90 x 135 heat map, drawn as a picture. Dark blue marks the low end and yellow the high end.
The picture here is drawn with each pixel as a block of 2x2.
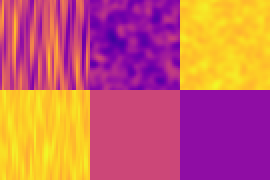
It is made of 2 by 3 panels. Panel 1,1: middling, streaked downward, strong in contrast. Panel 1,2: low, blotchy. Panel 1,3: very high, blotchy, faint in contrast. Panel 2,1: very high, streaked downward, faint in contrast. Panel 2,2: middling, flat. Panel 2,3: low, flat.
